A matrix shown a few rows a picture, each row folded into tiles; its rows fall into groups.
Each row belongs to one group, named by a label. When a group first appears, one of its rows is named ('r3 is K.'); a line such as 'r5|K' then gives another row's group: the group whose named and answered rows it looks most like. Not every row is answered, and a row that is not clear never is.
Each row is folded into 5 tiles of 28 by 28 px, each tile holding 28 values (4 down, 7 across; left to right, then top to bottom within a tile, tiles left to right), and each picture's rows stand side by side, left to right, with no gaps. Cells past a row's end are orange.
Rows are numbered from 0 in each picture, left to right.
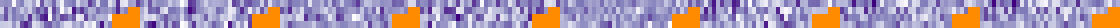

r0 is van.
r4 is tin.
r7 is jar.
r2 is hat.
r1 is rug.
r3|hat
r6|jar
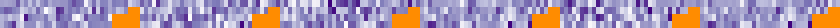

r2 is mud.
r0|hat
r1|van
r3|rug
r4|hat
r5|rug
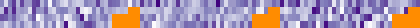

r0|jar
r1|van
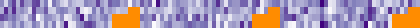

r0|jar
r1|van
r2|tin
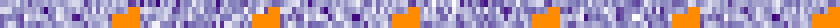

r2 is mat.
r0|mat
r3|mud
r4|hat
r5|mat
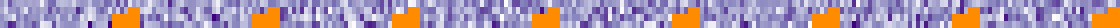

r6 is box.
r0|rug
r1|mat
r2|jar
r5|tin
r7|hat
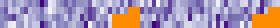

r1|box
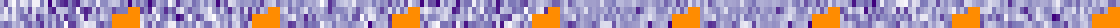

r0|mud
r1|hat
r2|rug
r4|rug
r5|rug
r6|jar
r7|mat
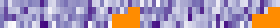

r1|box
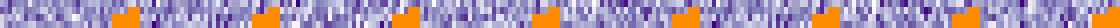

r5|box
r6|mud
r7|tin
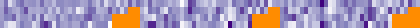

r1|rug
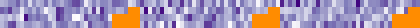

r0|hat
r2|van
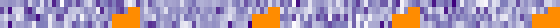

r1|rug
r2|van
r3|jar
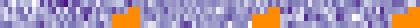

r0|mud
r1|tin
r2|hat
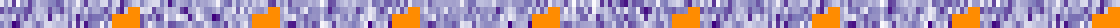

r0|box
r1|mat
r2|rug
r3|rug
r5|box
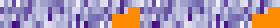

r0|box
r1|box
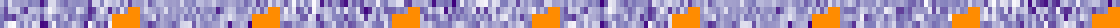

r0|tin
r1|rug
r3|jar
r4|tin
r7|mud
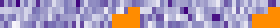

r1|mat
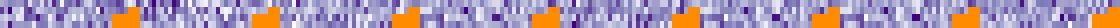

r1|jar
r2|van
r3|mat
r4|box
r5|mat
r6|mat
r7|tin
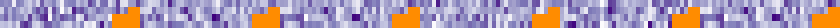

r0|van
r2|mat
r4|rug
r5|mat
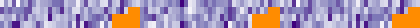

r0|box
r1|tin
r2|box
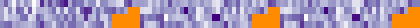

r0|mud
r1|mat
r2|mat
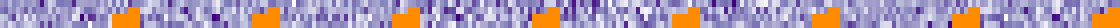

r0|tin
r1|mat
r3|hat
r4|jar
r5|jar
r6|rug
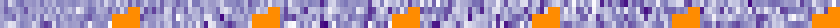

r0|tin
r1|jar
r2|tin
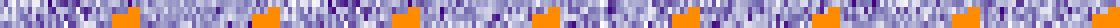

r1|rug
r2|mud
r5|box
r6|jar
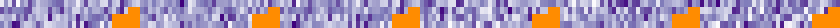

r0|box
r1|tin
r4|mud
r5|van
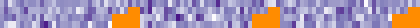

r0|tin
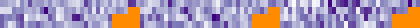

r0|mat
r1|mat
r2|mud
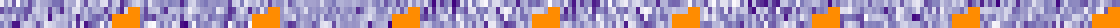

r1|tin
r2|rug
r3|jar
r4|jar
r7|van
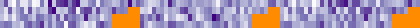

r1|mat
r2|mud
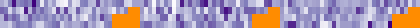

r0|jar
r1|mud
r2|rug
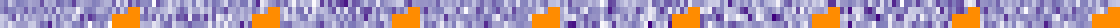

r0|tin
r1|van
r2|mud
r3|hat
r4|rug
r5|mat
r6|hat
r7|hat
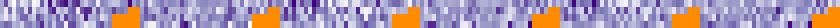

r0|mud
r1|tin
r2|jar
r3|rug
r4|jar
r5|rug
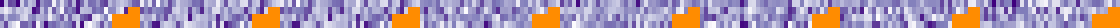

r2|box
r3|hat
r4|van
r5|tin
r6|jar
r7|jar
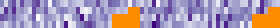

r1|box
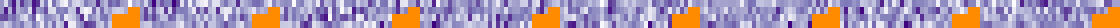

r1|jar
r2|van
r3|box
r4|rug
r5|rug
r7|mud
